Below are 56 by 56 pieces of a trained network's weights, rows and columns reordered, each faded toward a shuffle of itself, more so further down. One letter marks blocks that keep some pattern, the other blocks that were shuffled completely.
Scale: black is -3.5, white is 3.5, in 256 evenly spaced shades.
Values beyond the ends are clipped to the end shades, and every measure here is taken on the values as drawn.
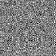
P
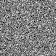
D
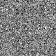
P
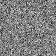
D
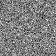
D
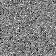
D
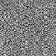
P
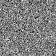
D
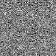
P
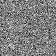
D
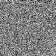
P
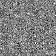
P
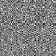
P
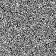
D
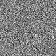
P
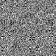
P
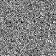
P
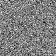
P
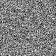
D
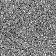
D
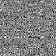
P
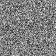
D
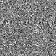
P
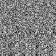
P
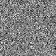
P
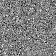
D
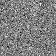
D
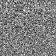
P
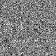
P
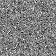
D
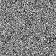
P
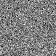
D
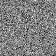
D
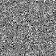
P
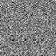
P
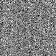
P
